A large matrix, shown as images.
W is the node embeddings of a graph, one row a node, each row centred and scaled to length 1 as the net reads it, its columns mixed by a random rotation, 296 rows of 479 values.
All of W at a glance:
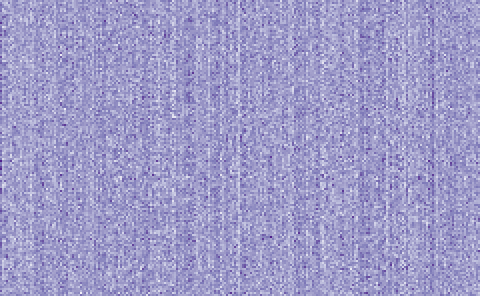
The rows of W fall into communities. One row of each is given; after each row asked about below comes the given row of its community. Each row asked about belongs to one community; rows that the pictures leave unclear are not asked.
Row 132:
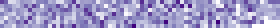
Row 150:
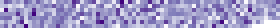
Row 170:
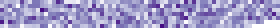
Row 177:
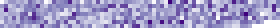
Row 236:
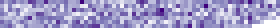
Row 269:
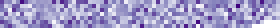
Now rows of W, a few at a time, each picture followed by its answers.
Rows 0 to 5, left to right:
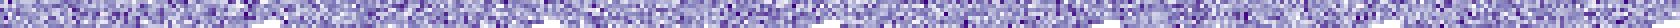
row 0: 177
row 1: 132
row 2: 170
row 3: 150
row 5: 132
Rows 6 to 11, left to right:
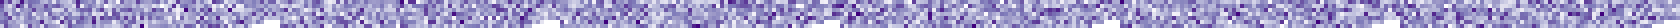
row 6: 269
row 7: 150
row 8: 177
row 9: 170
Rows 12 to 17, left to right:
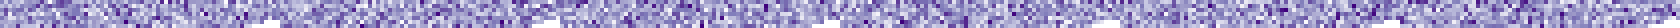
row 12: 177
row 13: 236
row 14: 269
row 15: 150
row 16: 170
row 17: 269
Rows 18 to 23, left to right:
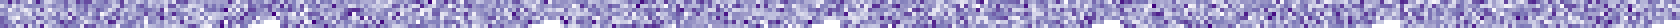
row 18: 150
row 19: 236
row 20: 132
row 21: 236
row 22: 269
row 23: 269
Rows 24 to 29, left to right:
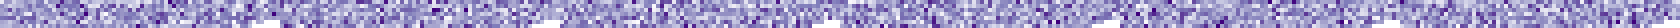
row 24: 177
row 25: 269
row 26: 150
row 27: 132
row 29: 170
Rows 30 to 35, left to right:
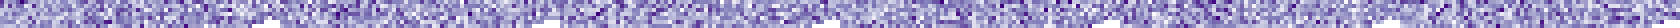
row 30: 269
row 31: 170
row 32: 170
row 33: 150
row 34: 132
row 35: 269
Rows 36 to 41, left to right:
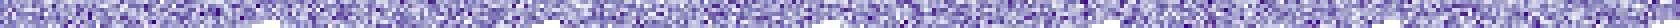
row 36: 170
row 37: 170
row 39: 177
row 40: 132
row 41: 177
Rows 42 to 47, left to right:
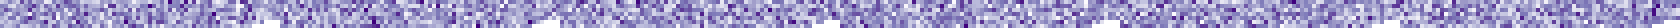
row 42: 177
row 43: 132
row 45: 150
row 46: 236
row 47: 170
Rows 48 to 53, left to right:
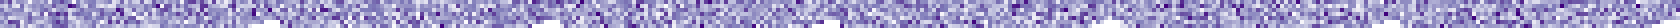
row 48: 170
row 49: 170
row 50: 269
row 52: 132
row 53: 150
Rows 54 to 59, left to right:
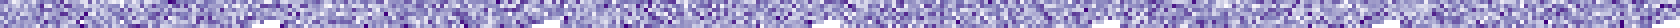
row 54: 236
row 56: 132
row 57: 170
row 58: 236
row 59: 236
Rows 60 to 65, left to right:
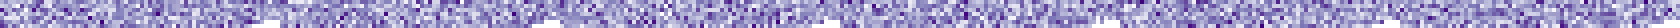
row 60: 236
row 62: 269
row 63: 269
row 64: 269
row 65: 170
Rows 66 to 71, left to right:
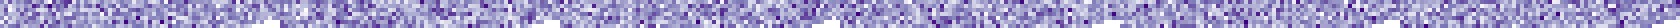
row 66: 177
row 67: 236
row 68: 170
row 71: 236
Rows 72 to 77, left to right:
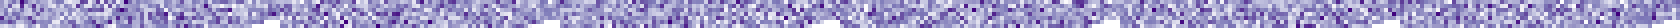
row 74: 150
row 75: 236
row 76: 269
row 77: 170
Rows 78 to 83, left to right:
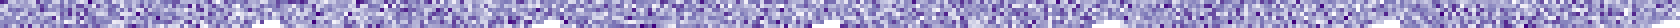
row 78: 132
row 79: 269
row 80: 132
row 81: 150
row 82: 132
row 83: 170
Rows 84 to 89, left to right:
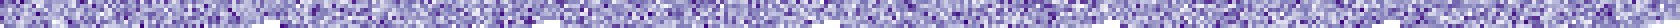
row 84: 269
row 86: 132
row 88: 150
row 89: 177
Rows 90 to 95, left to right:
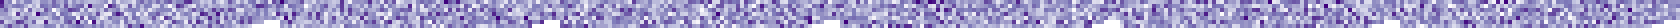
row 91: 269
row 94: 269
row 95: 269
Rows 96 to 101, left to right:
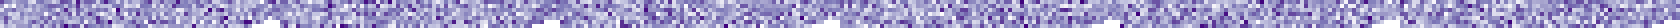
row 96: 132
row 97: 132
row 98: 132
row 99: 269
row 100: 236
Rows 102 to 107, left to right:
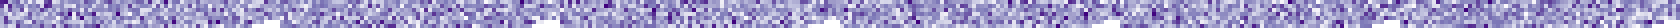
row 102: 132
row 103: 236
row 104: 132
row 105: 177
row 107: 132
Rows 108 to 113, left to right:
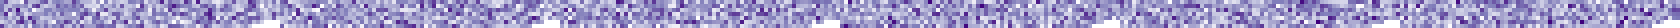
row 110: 170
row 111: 150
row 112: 177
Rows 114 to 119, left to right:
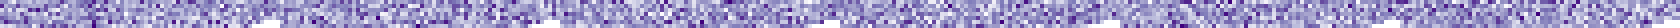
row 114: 132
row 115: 177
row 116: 269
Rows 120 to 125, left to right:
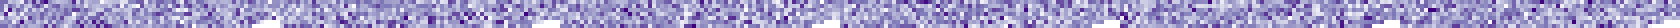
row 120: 236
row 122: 132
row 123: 150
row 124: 236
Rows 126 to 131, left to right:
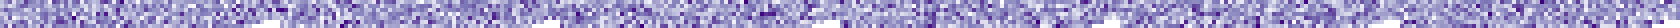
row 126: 150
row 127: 177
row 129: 132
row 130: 177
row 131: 132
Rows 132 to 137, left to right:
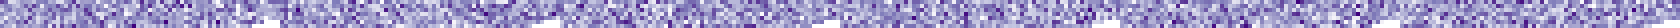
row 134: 269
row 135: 150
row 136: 150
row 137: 150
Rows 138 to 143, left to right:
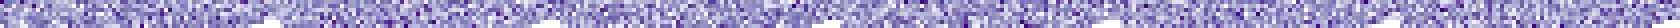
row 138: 269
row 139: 150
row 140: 170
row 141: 150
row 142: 132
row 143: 170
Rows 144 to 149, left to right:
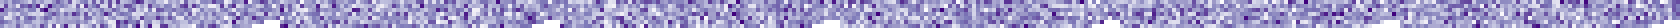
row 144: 170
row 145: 236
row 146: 150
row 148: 177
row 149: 177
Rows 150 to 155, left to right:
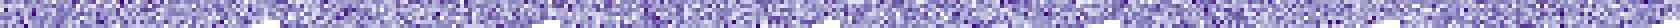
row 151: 236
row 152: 132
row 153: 177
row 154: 132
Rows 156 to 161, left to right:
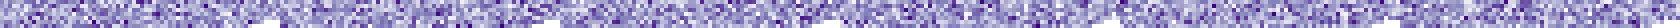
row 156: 236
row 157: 236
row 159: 132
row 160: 269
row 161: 269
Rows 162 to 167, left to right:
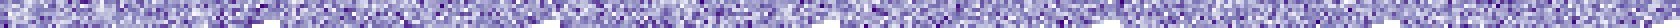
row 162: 236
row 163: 236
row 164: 236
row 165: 236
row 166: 269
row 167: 132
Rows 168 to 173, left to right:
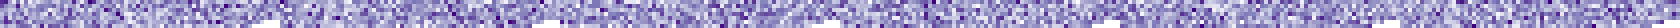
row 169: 269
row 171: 132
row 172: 236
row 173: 269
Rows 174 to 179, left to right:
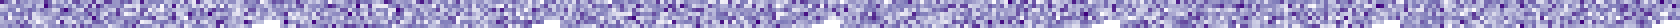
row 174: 132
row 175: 132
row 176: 177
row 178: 150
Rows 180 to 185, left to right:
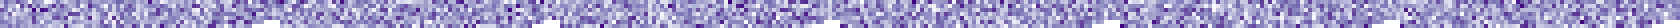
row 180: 170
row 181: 269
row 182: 177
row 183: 150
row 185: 150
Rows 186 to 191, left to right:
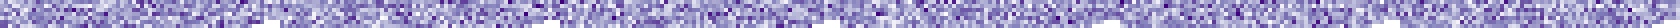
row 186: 236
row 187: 177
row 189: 269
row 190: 132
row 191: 269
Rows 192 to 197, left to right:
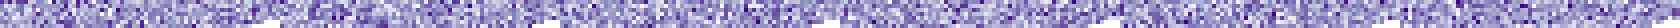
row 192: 269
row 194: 269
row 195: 177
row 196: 269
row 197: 177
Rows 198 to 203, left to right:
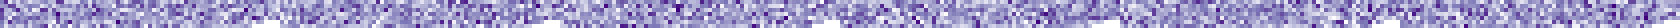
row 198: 170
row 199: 177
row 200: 132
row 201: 177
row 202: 150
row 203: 177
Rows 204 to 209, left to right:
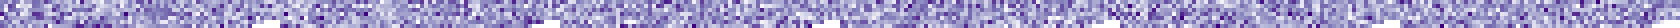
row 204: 236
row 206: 132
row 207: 150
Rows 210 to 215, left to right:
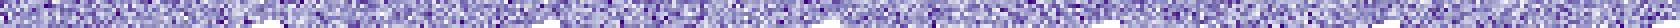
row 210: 132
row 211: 269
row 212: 132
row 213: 170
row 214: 170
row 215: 236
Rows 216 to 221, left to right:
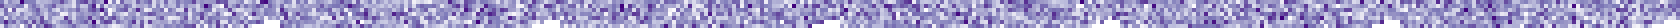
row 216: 269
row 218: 170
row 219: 177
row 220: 269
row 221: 132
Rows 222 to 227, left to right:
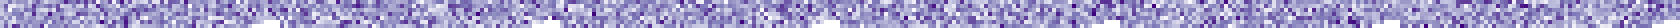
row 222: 150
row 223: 177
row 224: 150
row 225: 170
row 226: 269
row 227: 150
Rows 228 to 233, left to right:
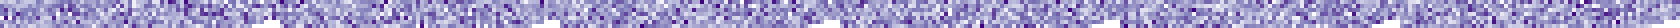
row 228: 177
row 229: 269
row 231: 269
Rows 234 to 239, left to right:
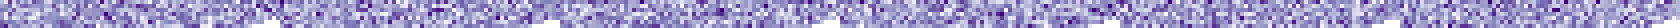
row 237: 269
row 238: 132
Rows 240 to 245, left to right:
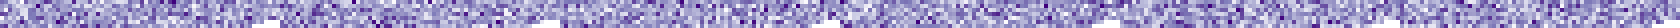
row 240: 236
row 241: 236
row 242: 150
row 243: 236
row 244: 132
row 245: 170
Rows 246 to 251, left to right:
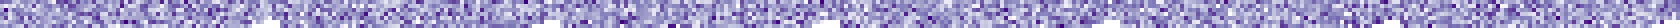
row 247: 236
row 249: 236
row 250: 170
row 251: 132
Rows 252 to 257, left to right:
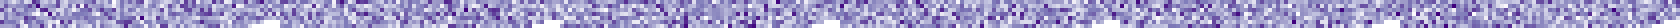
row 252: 170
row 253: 269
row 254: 150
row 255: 269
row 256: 132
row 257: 236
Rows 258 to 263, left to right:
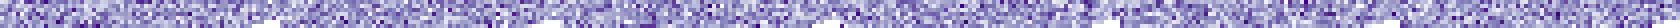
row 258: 236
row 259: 236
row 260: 132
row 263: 236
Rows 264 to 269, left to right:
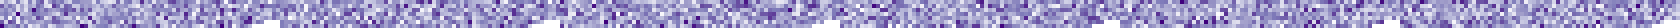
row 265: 236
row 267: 170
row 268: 269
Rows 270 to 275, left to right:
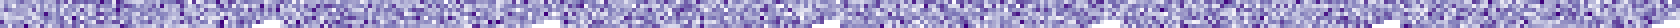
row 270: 150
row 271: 132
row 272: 269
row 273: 150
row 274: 132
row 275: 236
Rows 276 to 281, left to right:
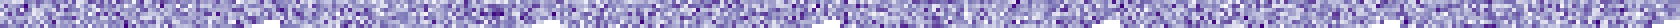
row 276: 150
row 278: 170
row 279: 132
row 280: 269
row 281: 132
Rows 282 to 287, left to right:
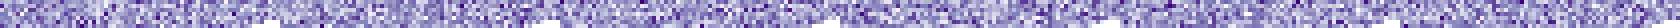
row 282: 236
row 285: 177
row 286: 132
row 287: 150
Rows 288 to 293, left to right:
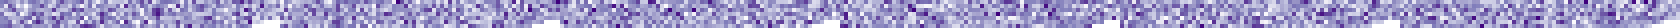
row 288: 236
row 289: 150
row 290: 132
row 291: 236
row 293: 177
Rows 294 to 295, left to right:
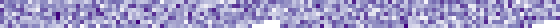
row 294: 170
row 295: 150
